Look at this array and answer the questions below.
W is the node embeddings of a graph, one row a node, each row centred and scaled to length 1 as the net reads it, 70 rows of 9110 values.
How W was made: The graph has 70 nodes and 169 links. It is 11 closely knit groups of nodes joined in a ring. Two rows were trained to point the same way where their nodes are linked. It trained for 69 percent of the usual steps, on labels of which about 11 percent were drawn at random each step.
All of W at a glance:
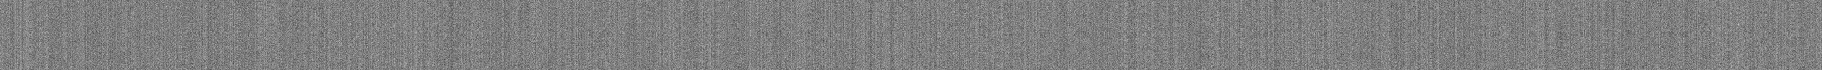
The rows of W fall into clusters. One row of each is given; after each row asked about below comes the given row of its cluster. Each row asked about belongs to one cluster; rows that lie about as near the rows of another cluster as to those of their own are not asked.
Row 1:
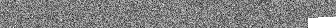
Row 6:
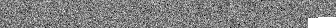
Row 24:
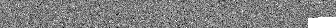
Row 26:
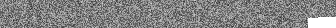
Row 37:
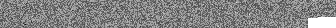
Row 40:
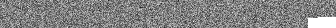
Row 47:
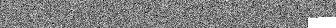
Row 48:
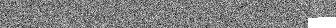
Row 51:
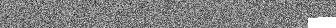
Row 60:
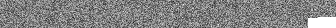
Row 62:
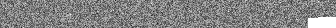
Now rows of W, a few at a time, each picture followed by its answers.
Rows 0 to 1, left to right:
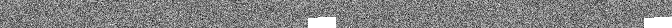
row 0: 37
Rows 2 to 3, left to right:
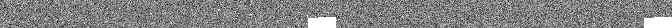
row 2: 60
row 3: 40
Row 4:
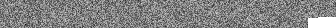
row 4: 26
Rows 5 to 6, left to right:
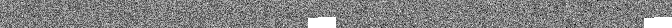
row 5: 40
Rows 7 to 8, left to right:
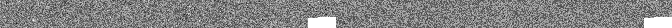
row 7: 60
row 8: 24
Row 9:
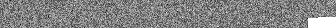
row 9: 26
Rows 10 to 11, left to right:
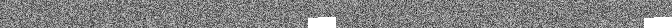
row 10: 48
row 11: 1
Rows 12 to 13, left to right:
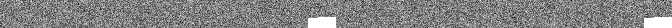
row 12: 51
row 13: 40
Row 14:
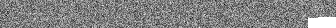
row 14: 48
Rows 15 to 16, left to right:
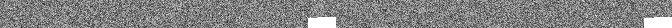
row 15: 48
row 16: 47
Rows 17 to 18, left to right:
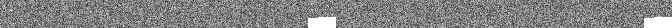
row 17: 40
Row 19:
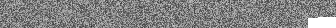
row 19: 51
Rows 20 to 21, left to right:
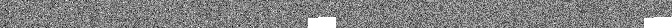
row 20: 6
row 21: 37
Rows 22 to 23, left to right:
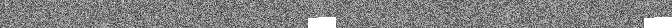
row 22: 48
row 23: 62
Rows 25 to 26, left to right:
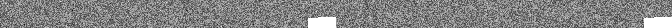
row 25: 62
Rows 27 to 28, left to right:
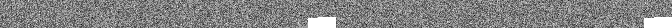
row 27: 51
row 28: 6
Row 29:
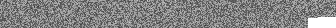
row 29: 37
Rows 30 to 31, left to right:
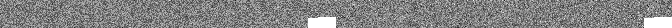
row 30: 60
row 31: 48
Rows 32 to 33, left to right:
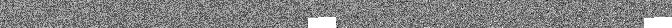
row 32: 47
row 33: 47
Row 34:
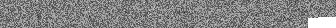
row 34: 26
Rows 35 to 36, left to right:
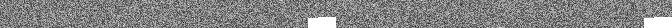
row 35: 26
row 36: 47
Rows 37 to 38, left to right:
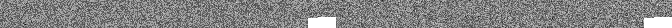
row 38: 6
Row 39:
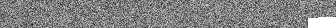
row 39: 62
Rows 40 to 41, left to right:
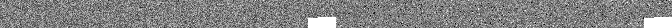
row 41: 1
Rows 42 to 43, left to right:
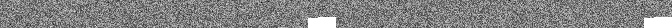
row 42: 6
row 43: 24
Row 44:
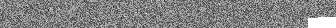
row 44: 37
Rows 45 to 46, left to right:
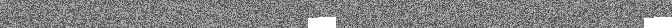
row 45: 24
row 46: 47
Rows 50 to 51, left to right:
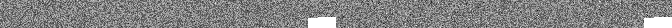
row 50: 37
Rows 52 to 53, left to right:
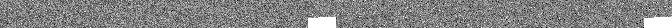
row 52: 24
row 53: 1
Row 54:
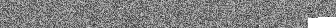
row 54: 6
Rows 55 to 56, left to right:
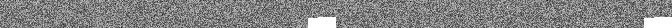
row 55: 51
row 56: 47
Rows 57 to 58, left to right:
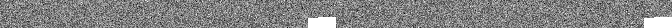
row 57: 51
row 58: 24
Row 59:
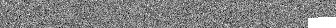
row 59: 62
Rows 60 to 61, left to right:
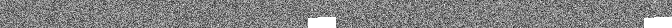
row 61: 24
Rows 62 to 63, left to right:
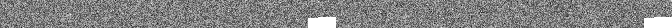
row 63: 48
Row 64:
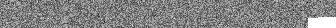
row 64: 48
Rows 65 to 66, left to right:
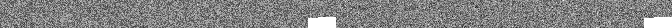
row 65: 62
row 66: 40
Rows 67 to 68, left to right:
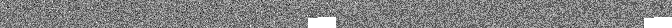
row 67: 40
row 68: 47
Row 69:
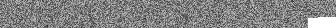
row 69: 60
